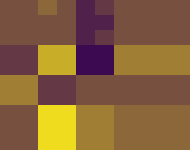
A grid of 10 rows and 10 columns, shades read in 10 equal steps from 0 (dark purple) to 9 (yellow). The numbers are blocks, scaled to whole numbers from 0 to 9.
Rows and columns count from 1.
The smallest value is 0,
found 4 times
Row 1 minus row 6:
-2 -2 2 1 -2 -1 0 0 0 0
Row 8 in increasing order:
3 3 4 4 4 4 5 5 9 9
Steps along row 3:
same same same down up up same same same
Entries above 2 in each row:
8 8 8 6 6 8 8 10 10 10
